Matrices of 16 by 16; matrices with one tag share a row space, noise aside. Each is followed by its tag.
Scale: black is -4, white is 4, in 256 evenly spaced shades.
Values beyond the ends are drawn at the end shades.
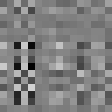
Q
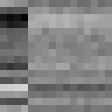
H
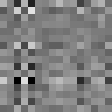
Q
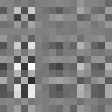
Q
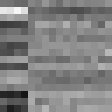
H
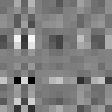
Q
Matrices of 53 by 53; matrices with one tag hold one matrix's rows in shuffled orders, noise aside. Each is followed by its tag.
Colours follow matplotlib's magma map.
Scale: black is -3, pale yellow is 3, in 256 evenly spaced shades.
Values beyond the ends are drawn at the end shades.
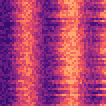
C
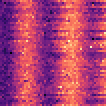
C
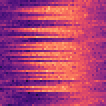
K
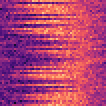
K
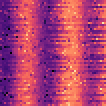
C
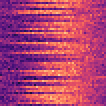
K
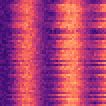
C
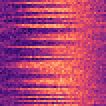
K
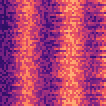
C
